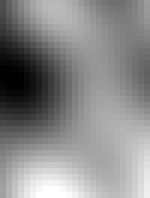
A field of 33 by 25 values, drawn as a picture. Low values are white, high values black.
Stripes: none. Slope: up to the top left. Lone odd cells: none. Ninth with the highest average: middle left. Grain: smooth.
